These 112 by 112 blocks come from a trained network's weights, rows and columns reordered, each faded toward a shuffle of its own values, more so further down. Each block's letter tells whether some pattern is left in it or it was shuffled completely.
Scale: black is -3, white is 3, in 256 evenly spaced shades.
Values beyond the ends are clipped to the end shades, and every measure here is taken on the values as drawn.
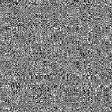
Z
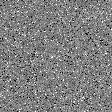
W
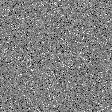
W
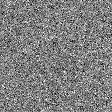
W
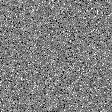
W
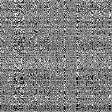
Z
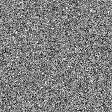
W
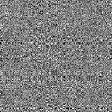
Z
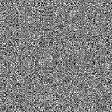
Z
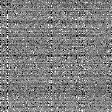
Z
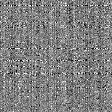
Z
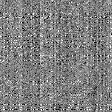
Z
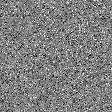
W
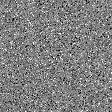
W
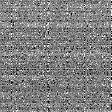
Z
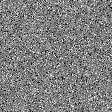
W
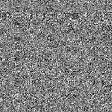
Z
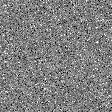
W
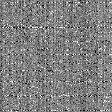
Z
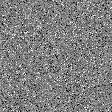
W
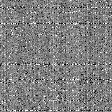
Z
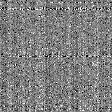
Z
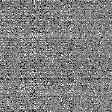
Z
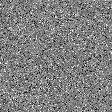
W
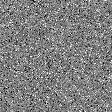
W
